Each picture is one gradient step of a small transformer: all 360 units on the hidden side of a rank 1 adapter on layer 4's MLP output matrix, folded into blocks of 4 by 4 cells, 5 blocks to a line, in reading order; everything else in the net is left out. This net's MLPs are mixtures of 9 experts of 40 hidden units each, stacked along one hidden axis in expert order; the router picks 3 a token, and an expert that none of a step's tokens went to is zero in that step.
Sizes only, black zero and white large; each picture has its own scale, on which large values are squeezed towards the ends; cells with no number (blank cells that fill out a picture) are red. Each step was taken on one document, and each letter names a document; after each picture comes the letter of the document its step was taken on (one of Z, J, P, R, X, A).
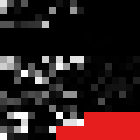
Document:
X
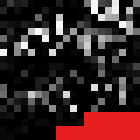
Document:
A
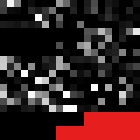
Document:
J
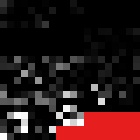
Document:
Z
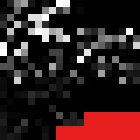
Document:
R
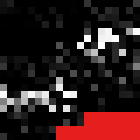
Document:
J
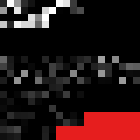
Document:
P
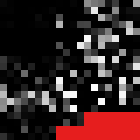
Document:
J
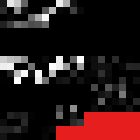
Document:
P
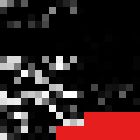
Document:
Z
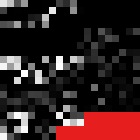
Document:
Z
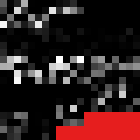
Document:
R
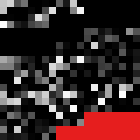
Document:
Z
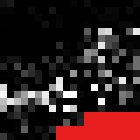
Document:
J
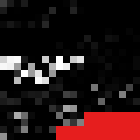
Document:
X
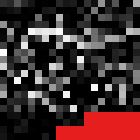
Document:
A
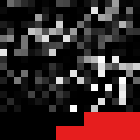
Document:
A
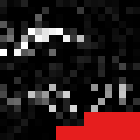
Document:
A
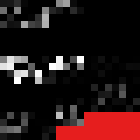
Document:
P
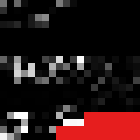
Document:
X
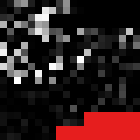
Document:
R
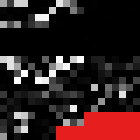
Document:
Z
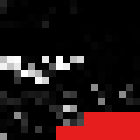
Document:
X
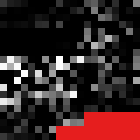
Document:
Z
